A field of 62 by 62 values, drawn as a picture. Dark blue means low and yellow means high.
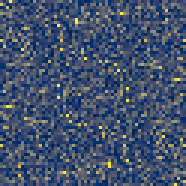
No overall slope runs across the table. There are no regular stripes. No seam splits the table. On average the colour sits 30% of the way up the scale. The texture is fine-grained noise. No row or column stands out. It looks the same turned upside down.
